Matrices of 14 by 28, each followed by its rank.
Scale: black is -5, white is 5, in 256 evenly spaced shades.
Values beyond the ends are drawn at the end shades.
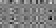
two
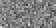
full rank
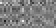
three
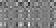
two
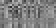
two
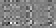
three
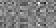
three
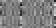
two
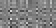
two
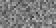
full rank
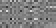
three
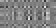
two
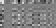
two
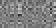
three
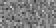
full rank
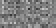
three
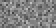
full rank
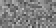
full rank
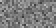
full rank
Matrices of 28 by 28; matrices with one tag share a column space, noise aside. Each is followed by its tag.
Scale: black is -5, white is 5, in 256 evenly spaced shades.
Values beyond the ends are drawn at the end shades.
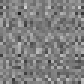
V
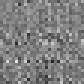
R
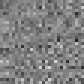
V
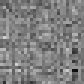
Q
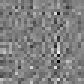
V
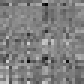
R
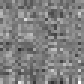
Q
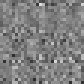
R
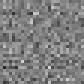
V
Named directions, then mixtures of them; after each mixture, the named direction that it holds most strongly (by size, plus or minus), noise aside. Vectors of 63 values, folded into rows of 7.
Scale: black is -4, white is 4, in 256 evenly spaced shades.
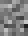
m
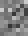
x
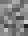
m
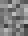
m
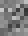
x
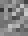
x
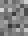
x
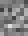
x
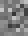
x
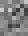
x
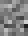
m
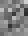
x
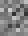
x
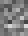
m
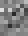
x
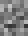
m
